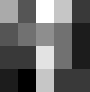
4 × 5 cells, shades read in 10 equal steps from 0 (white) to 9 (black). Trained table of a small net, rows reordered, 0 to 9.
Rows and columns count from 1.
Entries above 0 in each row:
4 5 5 5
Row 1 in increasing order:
0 2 3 6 7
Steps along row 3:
same down up up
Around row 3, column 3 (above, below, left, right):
4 2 7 5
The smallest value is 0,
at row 1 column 3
